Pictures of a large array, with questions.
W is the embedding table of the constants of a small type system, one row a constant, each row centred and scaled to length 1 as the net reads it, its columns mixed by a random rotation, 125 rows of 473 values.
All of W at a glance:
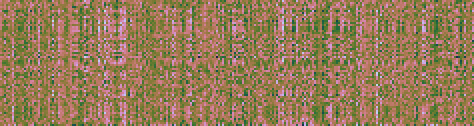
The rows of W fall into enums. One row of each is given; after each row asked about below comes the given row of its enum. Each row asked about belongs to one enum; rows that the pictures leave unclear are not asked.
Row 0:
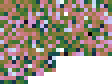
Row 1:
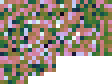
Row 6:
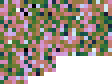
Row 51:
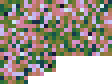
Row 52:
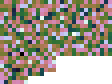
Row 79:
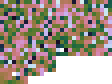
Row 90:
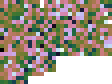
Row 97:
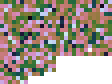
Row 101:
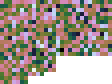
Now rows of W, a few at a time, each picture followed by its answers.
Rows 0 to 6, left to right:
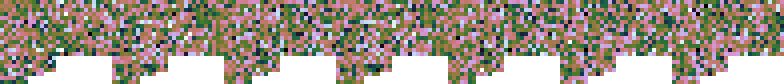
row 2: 101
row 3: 1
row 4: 101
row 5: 6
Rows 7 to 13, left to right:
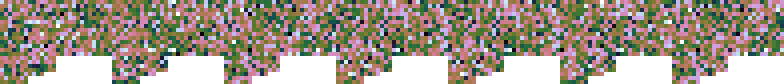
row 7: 1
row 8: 0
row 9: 6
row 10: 79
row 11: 79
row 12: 90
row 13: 6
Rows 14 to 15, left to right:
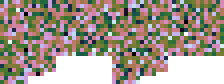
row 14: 6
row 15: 52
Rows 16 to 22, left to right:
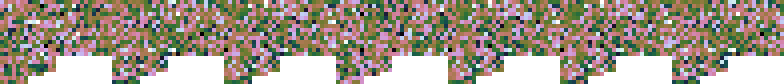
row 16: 1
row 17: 0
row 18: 90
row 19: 6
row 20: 90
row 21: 90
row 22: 0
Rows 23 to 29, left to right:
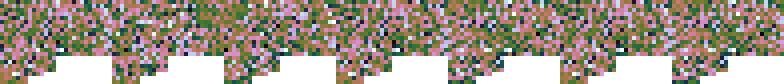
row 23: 79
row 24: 1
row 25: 90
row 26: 79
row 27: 0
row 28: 79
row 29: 0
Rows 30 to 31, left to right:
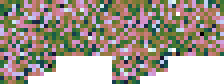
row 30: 51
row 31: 0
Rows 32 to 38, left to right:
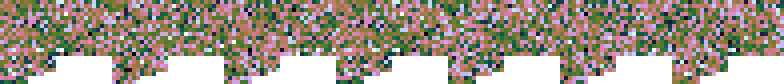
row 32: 0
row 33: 52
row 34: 6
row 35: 0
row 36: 51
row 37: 6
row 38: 79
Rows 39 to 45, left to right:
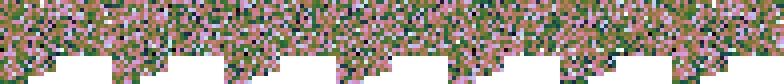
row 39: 90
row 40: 101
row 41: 52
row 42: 52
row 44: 0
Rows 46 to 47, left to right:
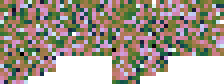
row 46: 52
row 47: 90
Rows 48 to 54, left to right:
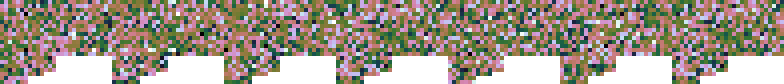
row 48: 6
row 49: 0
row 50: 90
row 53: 1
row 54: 51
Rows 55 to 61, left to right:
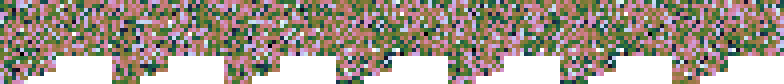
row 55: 52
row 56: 1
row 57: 1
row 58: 0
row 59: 6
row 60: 0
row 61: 79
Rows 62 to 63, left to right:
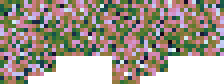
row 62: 51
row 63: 79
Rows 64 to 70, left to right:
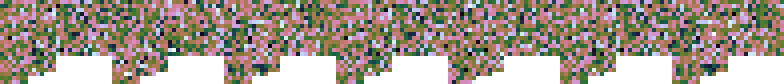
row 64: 101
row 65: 79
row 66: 1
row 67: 101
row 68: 52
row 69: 101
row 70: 1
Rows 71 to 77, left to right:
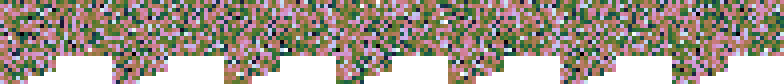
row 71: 97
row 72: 52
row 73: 79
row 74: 90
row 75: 79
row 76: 52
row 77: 6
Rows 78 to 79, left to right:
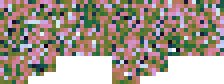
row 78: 1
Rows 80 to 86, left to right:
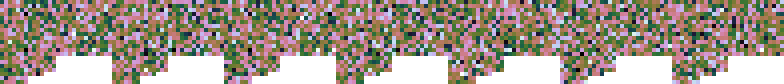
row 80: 6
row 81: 101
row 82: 6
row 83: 101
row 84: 79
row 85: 52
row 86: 97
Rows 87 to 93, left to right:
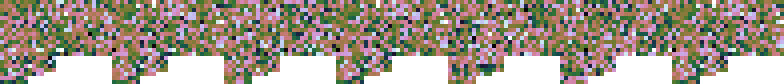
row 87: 0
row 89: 101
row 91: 1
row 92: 6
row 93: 90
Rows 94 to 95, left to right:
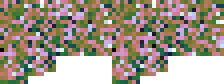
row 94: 90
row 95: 90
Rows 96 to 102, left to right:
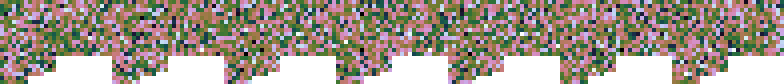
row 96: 51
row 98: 52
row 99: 6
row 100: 52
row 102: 79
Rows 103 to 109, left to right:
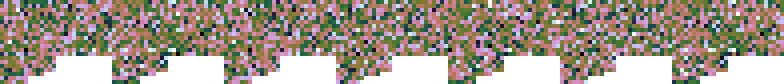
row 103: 6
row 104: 0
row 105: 6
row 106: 52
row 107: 90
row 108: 52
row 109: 0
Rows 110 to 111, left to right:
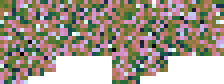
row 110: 52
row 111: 90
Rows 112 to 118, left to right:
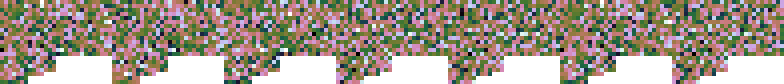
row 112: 90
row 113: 79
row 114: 0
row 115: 52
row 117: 90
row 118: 52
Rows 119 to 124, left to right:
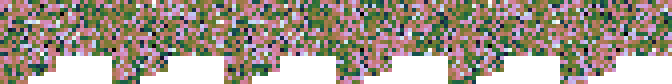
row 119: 1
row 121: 1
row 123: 90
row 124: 6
